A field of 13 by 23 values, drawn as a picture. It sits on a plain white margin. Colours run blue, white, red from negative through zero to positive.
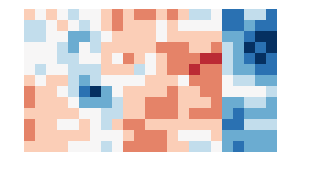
Seam: vertical, 80% of the way across, the left part higher. Average level on the scale: 50%. Ninth with the lowest average: top right.
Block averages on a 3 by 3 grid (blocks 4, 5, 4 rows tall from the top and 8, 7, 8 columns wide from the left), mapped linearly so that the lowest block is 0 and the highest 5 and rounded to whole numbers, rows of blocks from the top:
250 | 242 | 451
